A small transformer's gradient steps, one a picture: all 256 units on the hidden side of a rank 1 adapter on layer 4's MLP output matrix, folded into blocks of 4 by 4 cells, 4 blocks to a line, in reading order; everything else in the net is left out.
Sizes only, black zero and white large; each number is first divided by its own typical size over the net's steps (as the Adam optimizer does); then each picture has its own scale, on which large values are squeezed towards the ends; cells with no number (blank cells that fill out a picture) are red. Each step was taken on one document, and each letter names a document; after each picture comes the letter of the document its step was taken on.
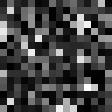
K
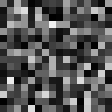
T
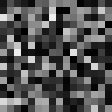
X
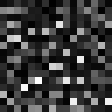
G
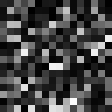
G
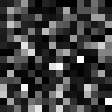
G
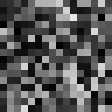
T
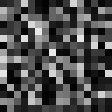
X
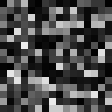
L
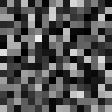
X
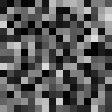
X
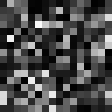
L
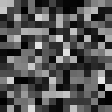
T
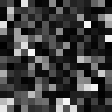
K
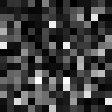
G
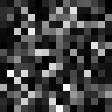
L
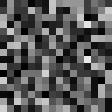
X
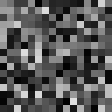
T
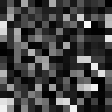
K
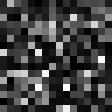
L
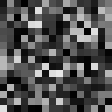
X
